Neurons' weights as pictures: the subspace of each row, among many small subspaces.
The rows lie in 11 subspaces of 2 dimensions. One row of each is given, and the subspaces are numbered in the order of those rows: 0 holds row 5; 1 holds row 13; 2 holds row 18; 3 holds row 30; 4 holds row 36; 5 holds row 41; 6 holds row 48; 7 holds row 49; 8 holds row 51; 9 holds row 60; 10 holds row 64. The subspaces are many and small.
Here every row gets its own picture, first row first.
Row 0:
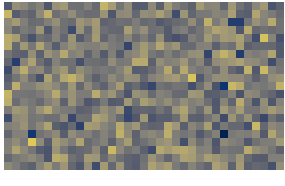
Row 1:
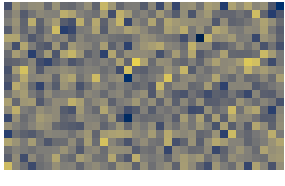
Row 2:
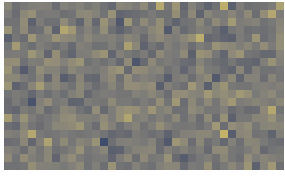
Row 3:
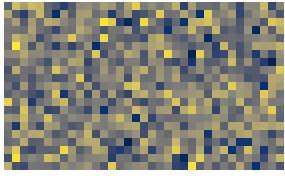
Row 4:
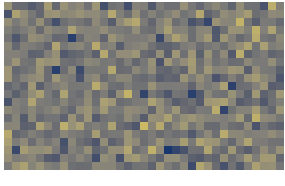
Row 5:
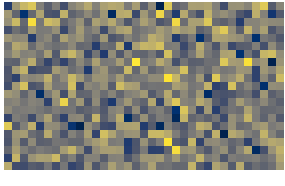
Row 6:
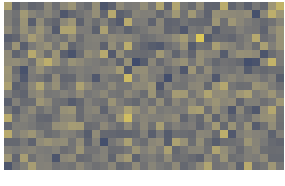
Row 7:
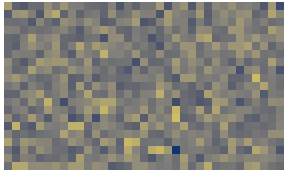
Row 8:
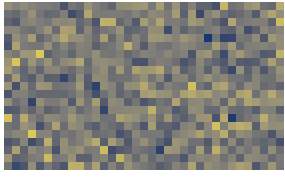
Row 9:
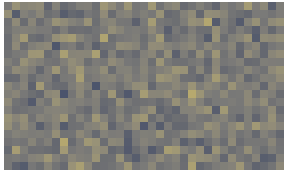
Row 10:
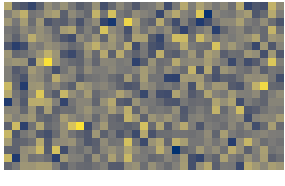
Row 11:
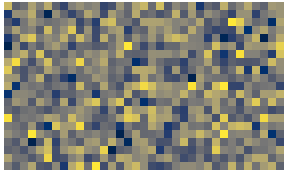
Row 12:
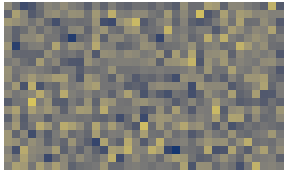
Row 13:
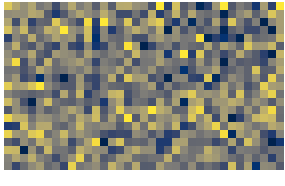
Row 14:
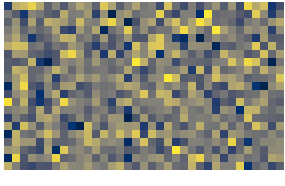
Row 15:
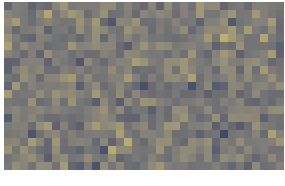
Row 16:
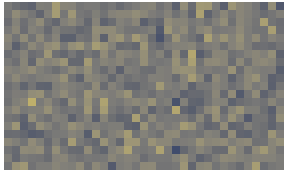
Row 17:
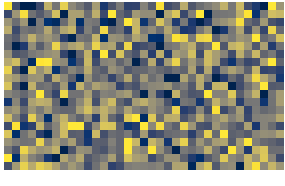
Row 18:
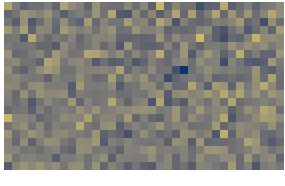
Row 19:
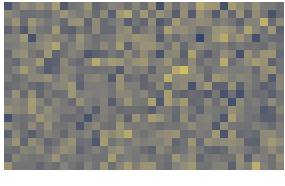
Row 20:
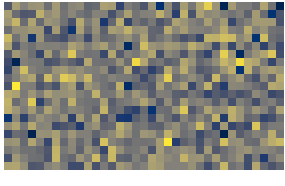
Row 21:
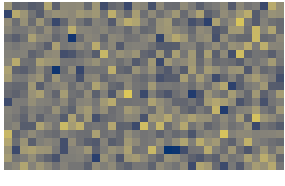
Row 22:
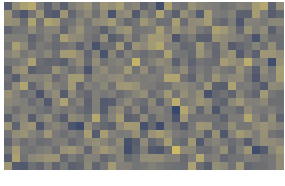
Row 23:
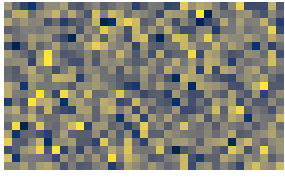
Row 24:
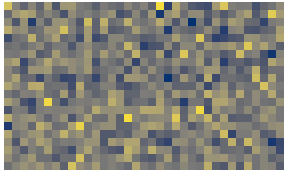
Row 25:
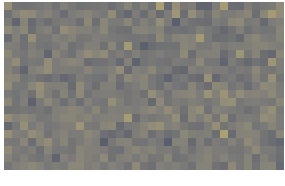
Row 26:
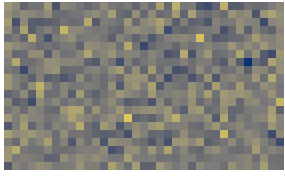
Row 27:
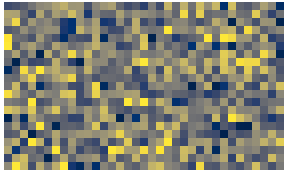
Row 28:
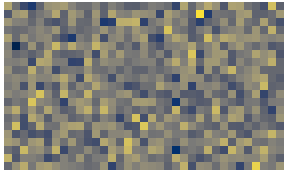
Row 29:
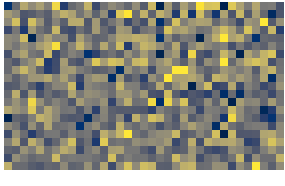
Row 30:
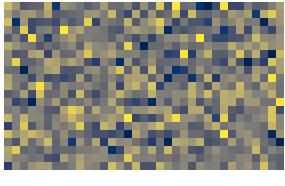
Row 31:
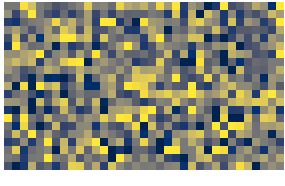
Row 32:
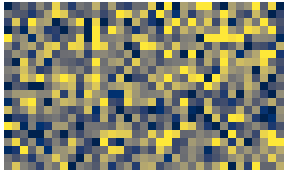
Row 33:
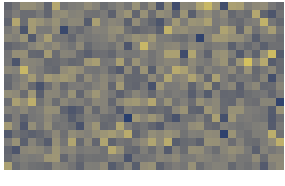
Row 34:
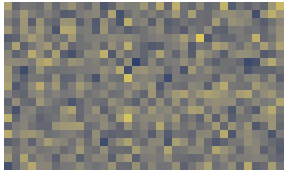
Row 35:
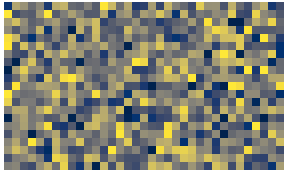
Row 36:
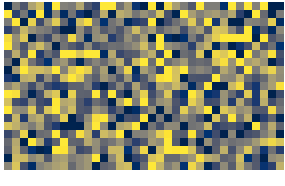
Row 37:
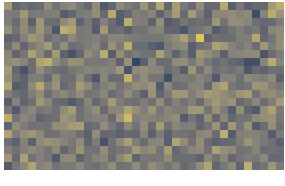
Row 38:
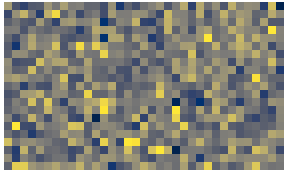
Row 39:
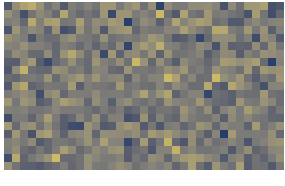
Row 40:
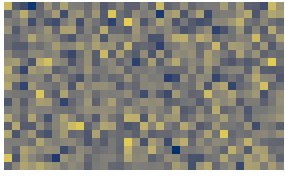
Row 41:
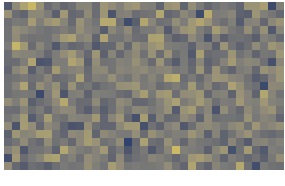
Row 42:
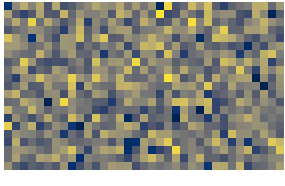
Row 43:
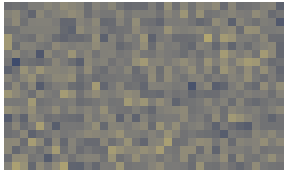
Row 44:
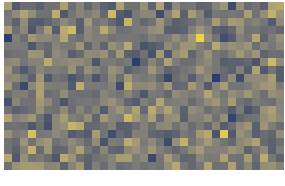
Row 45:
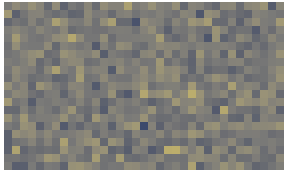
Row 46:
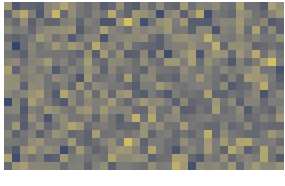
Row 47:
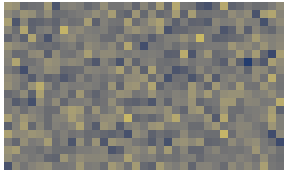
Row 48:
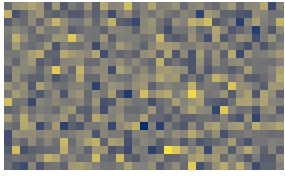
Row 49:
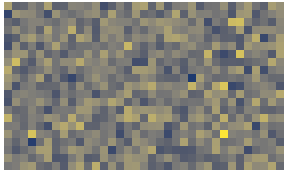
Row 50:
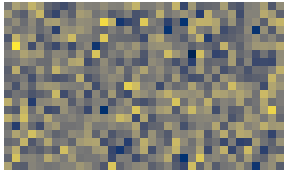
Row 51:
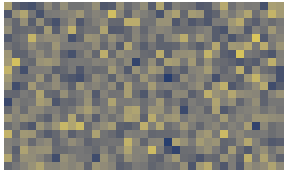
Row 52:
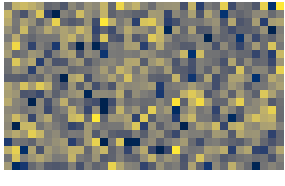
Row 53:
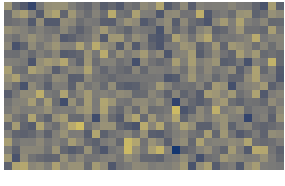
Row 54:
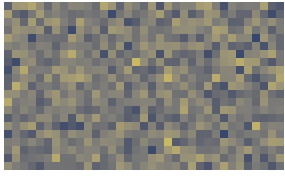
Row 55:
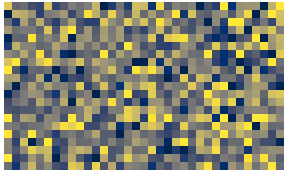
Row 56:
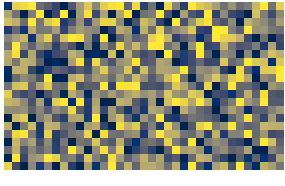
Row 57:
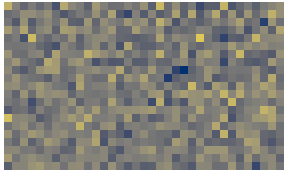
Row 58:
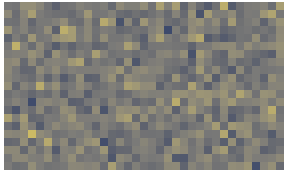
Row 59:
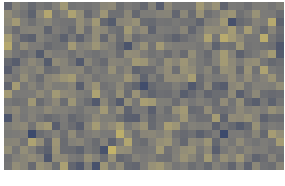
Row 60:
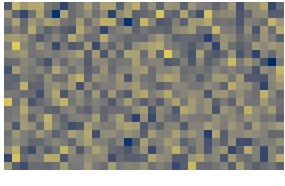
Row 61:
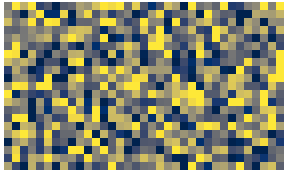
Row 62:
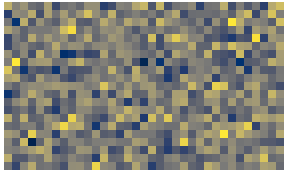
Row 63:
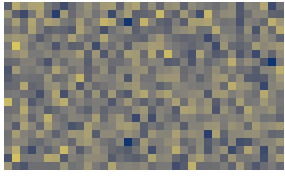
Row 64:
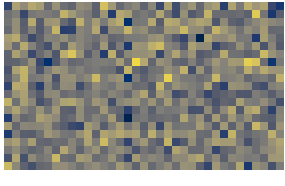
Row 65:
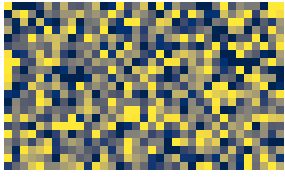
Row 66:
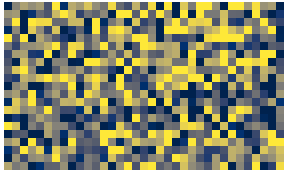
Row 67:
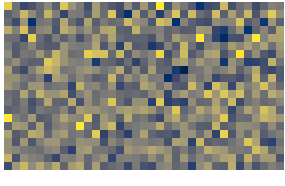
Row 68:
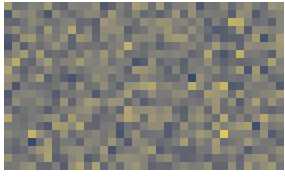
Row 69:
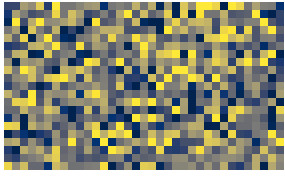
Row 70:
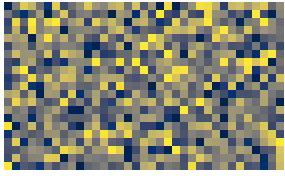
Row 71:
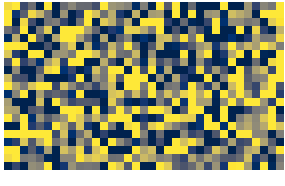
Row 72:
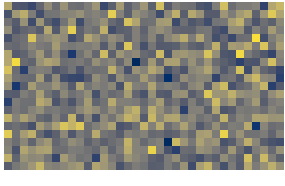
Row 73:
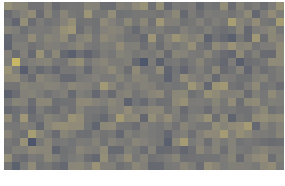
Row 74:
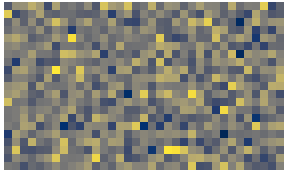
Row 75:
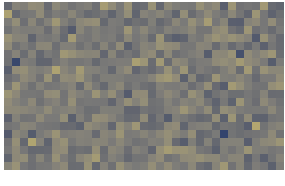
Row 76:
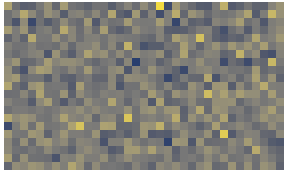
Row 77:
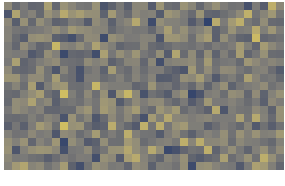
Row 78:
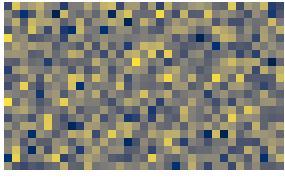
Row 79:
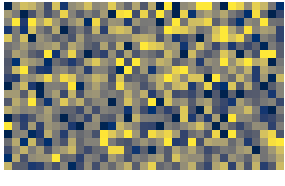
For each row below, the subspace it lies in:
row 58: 5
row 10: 10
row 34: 10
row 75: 6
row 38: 1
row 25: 0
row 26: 3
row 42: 1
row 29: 2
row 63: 9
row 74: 6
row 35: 7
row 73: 4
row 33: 3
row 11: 7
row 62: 4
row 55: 6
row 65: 8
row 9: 4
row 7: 1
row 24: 1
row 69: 3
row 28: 5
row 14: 10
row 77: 4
